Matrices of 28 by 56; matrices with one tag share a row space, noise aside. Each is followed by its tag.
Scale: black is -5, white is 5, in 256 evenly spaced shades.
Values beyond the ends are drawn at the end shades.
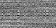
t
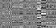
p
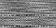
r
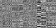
p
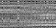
t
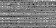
t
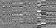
p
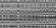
t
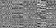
p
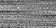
t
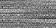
t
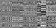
p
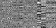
p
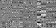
p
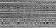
t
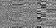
p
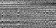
t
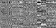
p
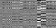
p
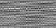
r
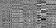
p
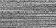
t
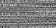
t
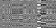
p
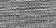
r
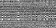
t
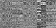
p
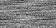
r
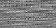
r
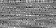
r
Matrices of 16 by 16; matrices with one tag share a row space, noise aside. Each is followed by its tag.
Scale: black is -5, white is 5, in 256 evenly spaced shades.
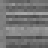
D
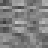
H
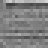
D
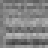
D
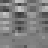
H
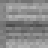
D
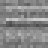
D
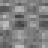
H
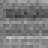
D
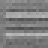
D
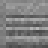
D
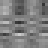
H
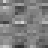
H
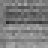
D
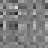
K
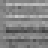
D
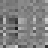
K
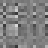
K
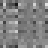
K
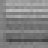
D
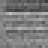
D
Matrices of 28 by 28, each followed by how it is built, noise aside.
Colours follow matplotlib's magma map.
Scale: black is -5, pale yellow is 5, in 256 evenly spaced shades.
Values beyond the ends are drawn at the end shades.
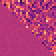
upper triangular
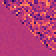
upper triangular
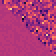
upper triangular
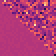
upper triangular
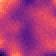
smooth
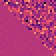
upper triangular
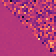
upper triangular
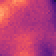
smooth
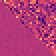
upper triangular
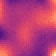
smooth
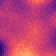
smooth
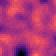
smooth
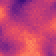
smooth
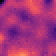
smooth
